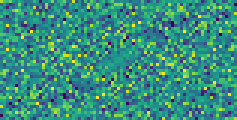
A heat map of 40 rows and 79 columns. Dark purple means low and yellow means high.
Seam: none. Histogram: bell-shaped. Symmetry: a half turn. Average level on the scale: 50%.
